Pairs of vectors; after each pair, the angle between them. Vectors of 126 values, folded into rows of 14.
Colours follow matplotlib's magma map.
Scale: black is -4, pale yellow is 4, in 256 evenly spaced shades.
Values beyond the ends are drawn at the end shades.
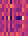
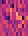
partly opposed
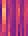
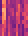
nearly parallel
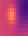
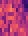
partly aligned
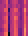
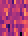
partly aligned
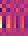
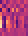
nearly parallel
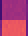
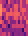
partly opposed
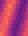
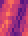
nearly parallel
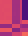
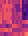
nearly parallel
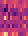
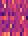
partly aligned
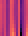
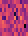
orthogonal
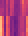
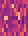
orthogonal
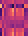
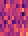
orthogonal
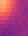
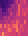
nearly opposite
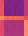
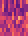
partly aligned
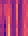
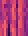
nearly opposite
